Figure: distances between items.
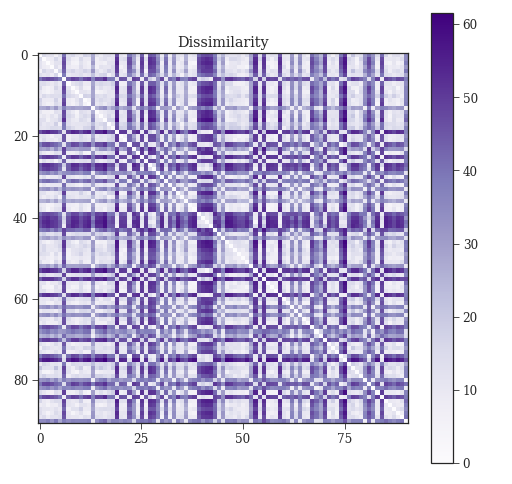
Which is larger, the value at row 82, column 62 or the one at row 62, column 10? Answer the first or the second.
the second
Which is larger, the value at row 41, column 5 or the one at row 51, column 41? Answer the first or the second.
the second
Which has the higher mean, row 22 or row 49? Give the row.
22
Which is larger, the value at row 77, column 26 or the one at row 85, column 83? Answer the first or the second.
the first
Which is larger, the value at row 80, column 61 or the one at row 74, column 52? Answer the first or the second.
the second
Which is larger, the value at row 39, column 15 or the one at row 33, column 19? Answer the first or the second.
the first
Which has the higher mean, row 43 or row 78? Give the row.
43
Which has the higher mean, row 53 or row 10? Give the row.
53
